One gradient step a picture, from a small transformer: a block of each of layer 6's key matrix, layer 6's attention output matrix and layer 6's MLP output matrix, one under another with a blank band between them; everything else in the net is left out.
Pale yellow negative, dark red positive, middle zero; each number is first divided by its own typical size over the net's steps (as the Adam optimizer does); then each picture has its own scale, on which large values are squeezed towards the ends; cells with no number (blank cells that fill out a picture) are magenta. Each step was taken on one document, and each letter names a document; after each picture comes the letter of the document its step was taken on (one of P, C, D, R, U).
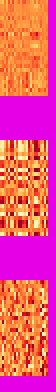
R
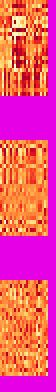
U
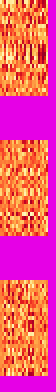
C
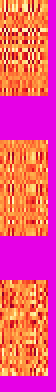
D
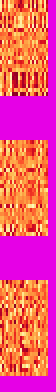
U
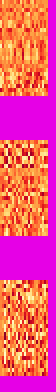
C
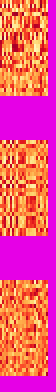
D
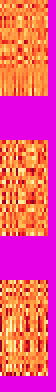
U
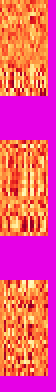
C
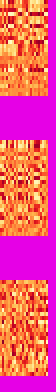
R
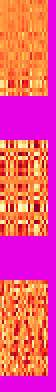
R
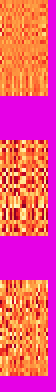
U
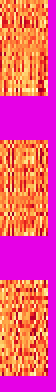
D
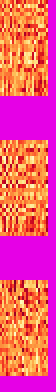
U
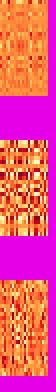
R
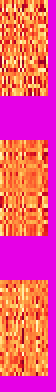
U
